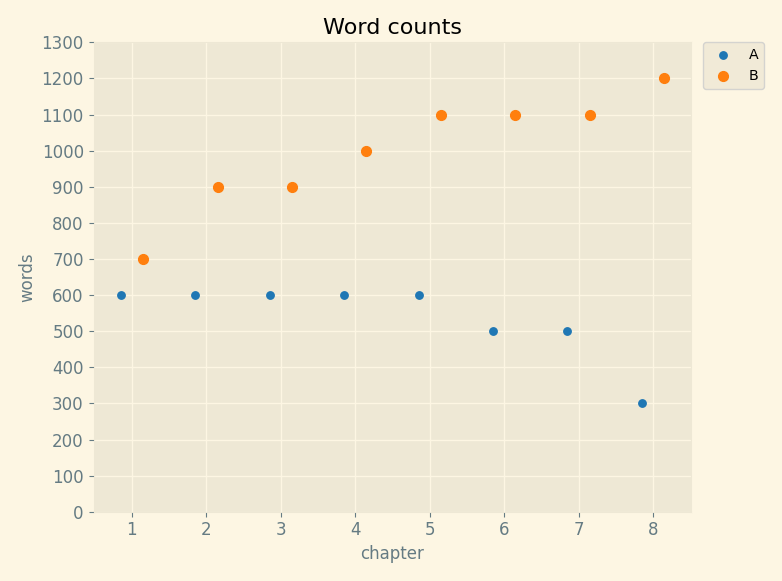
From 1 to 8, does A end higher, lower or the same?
lower
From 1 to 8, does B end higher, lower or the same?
higher
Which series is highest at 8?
B
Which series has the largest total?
B
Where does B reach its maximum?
8
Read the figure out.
Title: Word counts
x-axis: chapter, ticks 1 2 3 4 5 6 7 8
y-axis: words, ticks 0 100 200 300 400 500 600 700 800 900 1000 1100 1200 1300
Legend: A, B
Values:
A: 600 600 600 600 600 500 500 300
B: 700 900 900 1000 1100 1100 1100 1200
